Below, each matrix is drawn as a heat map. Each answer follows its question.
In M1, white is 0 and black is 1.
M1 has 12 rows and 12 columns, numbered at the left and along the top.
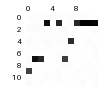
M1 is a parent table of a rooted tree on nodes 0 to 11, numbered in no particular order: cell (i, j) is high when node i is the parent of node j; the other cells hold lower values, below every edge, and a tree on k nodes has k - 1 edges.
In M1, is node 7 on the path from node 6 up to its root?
yes
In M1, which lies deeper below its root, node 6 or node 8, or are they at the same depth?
node 8
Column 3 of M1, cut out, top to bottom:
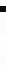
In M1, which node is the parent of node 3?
1
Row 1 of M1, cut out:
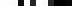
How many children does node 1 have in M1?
6
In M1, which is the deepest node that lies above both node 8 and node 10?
1
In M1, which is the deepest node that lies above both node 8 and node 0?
1
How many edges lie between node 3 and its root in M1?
3
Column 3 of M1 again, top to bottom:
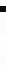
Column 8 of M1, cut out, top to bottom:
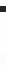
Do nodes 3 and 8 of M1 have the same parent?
yes
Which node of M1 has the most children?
1
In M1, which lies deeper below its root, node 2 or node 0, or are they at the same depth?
node 0
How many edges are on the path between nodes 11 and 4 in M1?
3
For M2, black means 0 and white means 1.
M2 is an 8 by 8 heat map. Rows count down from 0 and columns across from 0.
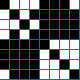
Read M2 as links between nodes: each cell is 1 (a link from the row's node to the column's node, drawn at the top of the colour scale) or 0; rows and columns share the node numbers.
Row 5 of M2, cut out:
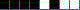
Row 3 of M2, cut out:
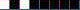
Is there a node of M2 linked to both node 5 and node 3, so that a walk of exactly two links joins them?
no
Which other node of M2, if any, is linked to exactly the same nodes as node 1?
node 3
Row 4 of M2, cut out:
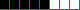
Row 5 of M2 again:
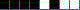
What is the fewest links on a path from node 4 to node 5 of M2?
1
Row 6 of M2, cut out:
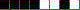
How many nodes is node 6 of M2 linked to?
3
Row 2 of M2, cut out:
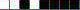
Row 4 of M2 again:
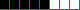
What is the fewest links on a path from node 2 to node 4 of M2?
3
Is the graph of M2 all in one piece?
yes
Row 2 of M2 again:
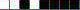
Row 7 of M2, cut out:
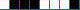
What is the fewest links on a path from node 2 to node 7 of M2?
2
